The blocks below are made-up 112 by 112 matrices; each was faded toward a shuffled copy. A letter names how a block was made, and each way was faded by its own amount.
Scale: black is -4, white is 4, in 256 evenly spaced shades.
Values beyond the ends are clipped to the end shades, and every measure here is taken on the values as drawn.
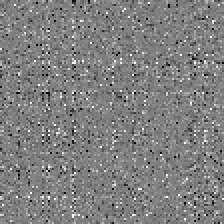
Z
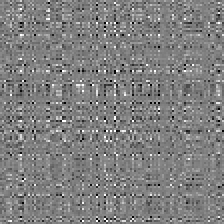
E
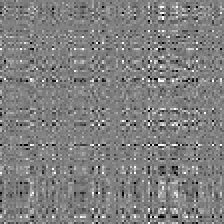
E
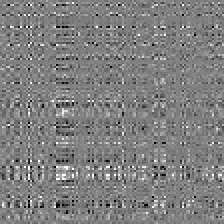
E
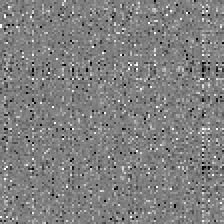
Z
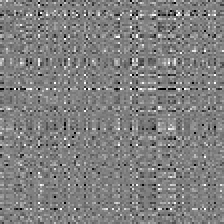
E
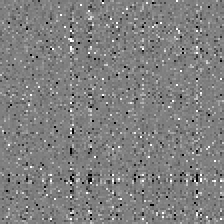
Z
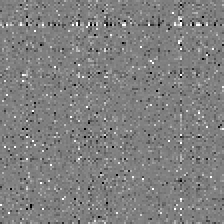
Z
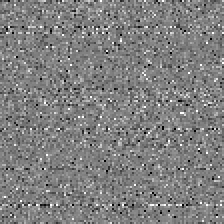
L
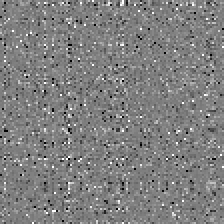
Z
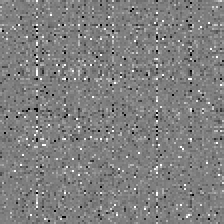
Z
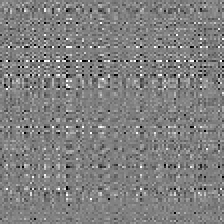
E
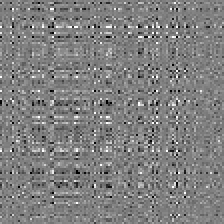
E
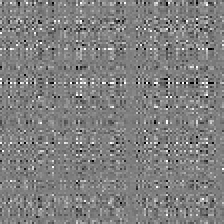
E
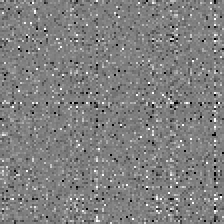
Z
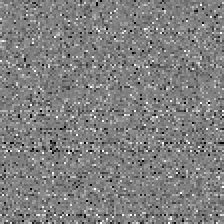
L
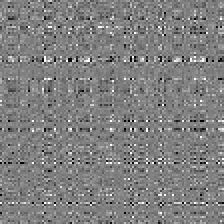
E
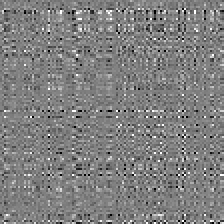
E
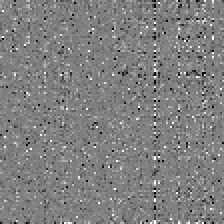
Z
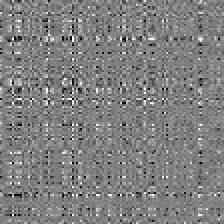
E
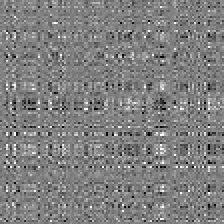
E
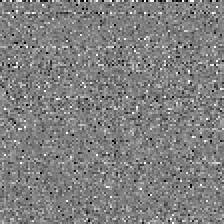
L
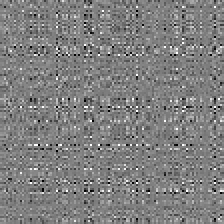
E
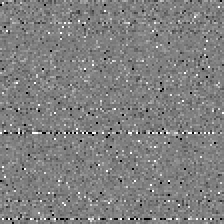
L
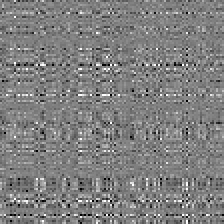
E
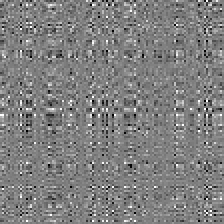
E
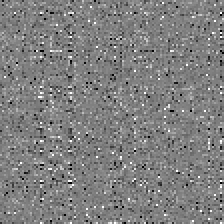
Z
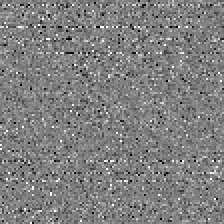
L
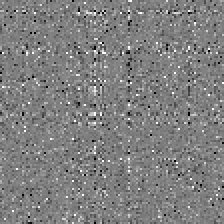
Z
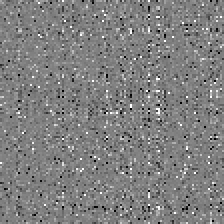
Z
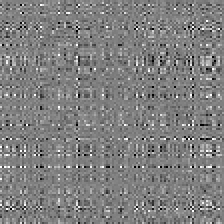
E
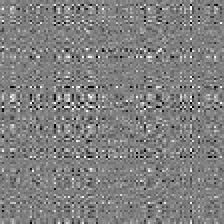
E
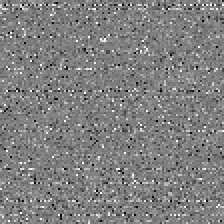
L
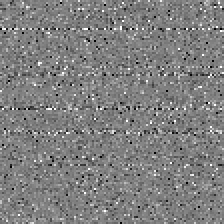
L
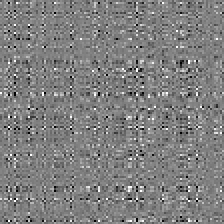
E
